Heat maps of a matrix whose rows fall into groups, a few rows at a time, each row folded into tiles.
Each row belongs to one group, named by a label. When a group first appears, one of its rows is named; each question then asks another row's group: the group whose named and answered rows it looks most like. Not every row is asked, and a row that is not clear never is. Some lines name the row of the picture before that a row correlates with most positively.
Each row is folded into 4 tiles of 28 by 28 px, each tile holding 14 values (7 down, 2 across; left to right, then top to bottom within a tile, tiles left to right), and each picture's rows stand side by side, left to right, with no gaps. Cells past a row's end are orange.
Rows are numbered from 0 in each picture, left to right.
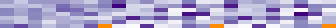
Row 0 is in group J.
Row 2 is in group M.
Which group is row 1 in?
M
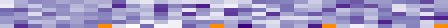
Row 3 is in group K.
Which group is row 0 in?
J
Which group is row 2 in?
J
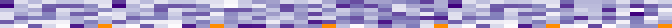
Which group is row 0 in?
M
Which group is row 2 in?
J
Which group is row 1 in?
M
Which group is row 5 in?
M
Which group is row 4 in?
M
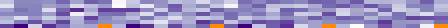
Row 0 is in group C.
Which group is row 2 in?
C
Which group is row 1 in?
J
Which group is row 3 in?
K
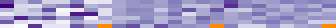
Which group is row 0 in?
M
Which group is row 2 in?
K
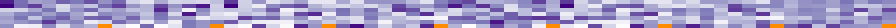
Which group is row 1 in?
M
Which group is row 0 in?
K
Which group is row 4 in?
K
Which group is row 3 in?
J
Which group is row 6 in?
J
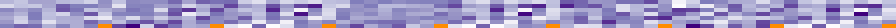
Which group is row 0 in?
J
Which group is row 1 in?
C
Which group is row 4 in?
M
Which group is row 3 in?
C
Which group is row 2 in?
M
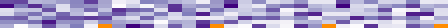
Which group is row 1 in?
J
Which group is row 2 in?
M
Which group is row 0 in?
K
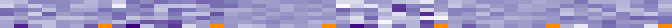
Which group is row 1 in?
C
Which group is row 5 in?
K
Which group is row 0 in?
J
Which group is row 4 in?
J
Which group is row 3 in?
J
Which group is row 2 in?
K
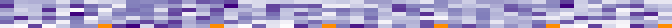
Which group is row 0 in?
M
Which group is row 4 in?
J
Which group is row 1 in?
C
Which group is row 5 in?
M
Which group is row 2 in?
M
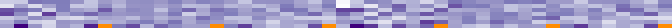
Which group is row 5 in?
J
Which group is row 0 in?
J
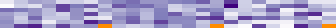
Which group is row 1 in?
K
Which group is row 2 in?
M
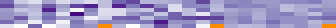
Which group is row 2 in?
K
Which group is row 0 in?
M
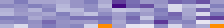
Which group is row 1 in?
K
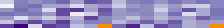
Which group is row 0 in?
C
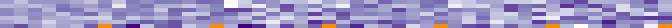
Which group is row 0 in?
J
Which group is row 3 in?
C
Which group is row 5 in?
K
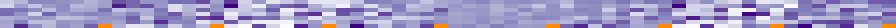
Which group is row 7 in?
C
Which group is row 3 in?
J
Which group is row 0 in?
J
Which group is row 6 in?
M
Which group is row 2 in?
M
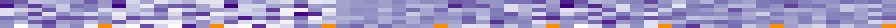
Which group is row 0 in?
K
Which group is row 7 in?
K
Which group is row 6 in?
C
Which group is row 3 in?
C
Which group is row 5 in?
K
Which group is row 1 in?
M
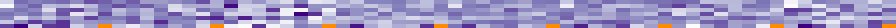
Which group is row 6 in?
K
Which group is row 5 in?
C
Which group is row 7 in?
J
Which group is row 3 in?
J
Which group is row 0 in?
C
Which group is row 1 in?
K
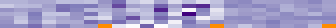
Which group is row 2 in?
K
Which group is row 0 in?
J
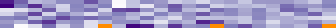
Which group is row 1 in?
J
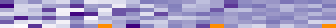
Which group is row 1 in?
J
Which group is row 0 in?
M
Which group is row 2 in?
K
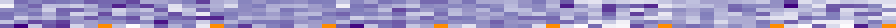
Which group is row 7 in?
M
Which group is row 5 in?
M
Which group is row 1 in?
K
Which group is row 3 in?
C
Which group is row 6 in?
J
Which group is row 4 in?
K
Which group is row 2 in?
C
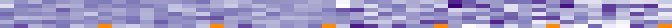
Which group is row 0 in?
C
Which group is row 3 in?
J
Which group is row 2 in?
J
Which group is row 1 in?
K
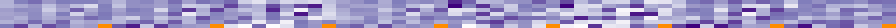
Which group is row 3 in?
C
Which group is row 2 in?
M
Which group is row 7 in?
C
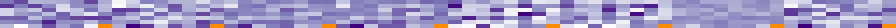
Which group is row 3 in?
C
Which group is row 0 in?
K
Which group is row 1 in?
J
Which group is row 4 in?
M
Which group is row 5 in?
M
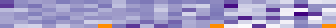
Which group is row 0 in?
K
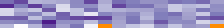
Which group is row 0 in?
K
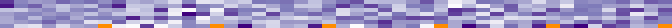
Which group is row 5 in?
C
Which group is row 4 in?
J
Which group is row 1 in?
M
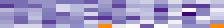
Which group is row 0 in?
K
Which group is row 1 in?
M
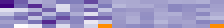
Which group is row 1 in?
J
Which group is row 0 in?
K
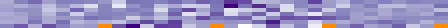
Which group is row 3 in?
C
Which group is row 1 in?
C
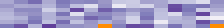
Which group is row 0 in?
C
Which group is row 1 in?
J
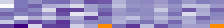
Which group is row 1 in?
C
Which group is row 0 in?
C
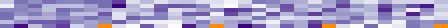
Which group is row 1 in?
M
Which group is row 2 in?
J
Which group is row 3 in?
M
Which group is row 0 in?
C
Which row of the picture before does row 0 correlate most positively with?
0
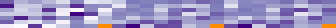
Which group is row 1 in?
C
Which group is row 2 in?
C
